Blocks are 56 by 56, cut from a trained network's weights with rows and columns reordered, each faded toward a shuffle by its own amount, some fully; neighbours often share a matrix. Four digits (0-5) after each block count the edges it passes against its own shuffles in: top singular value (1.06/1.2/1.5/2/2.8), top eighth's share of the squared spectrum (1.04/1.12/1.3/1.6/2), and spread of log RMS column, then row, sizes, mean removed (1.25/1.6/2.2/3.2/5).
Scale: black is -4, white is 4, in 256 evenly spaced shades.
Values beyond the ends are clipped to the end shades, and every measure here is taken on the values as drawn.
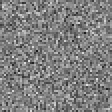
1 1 0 0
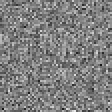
3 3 1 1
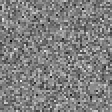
0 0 0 0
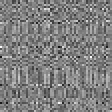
4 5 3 2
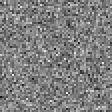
2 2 0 0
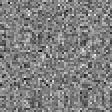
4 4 2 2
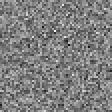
2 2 0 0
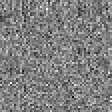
3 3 0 1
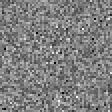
0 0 0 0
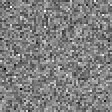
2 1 0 0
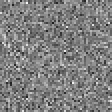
3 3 1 0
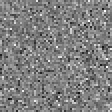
0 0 0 0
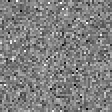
2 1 0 0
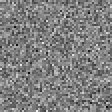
2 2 0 0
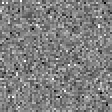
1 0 0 0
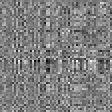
4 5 3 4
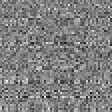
4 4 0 3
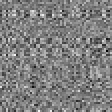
4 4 1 3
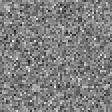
2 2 0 0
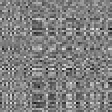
5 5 2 4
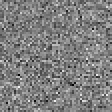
3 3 0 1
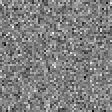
1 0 0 0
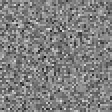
1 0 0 0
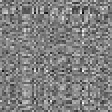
4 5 2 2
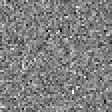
0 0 0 0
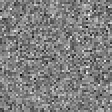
2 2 0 0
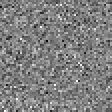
3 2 0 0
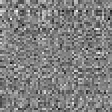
4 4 2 2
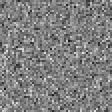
0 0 0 0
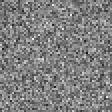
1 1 0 0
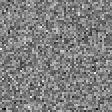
1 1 0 0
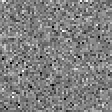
1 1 0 0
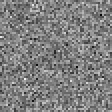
0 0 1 0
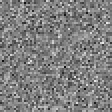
0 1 0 0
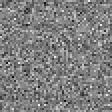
1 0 0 0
